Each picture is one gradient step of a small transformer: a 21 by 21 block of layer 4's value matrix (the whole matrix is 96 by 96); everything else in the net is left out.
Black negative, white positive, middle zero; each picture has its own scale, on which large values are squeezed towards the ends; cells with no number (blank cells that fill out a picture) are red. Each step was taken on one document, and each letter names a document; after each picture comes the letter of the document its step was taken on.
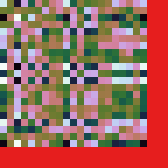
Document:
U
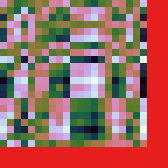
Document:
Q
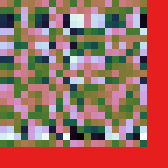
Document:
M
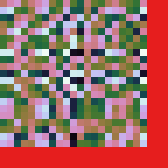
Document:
M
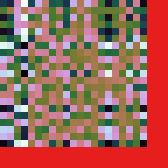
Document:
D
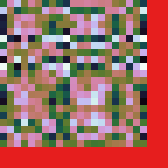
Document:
Q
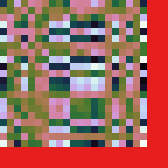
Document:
Q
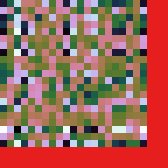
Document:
U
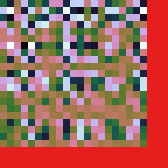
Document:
M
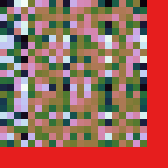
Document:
D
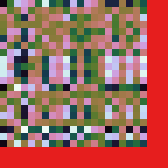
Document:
D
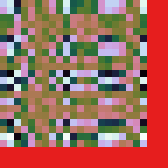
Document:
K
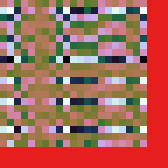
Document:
K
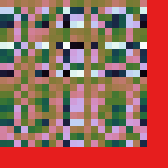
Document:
M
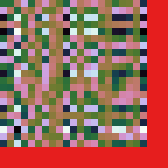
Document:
U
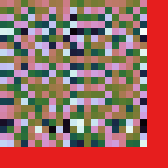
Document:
M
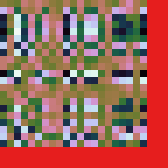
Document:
U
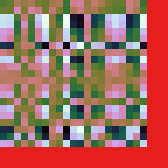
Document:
M
